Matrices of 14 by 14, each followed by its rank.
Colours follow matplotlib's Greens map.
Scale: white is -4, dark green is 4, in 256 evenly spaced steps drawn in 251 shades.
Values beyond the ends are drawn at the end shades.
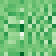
two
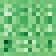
two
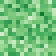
full rank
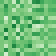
two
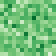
full rank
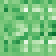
two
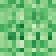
two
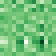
two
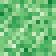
full rank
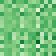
two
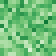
full rank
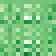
two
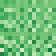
two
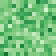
full rank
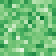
full rank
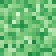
full rank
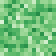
full rank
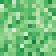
full rank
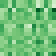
two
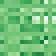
two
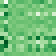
two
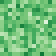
full rank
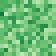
full rank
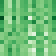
two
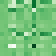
two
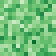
full rank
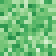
full rank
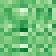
two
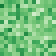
full rank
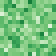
full rank
